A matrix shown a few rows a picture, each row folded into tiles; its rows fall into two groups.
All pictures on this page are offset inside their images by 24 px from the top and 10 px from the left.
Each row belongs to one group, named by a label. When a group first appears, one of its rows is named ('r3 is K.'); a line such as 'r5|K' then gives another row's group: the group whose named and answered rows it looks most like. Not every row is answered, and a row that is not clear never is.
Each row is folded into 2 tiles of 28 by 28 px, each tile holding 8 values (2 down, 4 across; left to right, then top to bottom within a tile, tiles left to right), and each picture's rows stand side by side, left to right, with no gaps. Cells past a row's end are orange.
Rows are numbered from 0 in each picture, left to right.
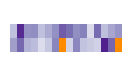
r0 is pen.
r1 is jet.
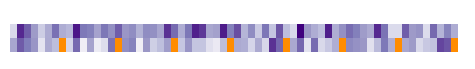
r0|pen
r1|pen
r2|pen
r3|pen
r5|pen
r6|jet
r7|jet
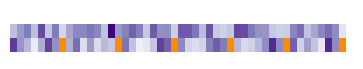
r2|jet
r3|jet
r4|jet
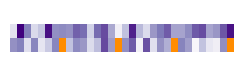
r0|pen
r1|jet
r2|pen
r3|pen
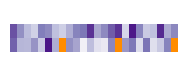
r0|jet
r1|pen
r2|pen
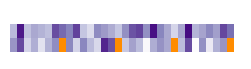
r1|jet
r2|jet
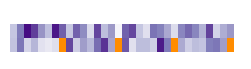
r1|jet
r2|jet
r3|jet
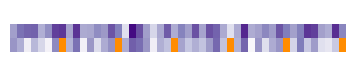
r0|pen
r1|pen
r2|pen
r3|jet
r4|pen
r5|pen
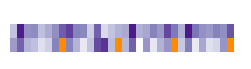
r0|pen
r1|jet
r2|pen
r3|pen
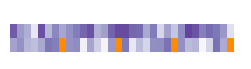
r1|pen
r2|jet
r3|jet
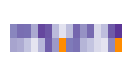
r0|jet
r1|pen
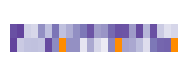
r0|jet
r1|pen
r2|jet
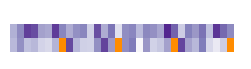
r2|pen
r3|pen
